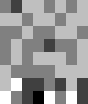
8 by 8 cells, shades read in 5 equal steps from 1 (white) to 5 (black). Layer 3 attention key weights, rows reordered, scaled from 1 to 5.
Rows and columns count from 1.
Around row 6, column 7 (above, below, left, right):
3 2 2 2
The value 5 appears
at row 8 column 4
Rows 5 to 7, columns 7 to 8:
3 2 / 2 2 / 2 4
